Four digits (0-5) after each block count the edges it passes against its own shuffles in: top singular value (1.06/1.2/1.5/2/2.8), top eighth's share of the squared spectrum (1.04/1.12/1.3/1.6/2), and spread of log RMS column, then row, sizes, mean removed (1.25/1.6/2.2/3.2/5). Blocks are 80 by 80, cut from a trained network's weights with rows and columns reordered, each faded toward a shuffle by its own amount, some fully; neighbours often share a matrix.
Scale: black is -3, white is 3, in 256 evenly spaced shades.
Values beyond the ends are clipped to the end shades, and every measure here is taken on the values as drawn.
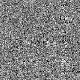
3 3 2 2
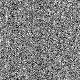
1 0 0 0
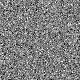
0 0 0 0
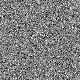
0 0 0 0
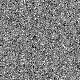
0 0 0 0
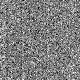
1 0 0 0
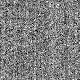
2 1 0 0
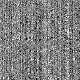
4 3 1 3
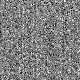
1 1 0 0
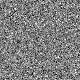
0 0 0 0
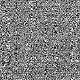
2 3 3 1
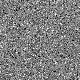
0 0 0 0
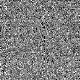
2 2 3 0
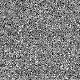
1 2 1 0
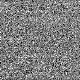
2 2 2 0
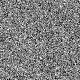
2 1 0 0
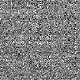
2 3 3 1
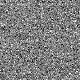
1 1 0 0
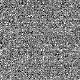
2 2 2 1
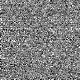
2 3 2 1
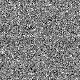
1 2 1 0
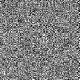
4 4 2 2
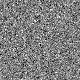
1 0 0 0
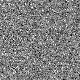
0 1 0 0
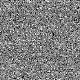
1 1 1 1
